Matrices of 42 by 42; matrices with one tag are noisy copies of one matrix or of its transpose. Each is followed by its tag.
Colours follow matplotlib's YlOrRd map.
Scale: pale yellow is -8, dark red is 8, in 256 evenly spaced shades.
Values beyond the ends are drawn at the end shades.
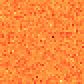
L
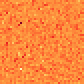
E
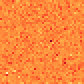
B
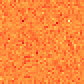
E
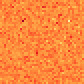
E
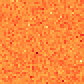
L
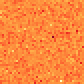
L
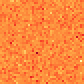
L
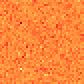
E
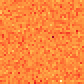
L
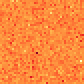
L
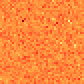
E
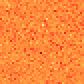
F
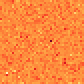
B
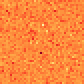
F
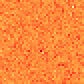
B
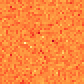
F
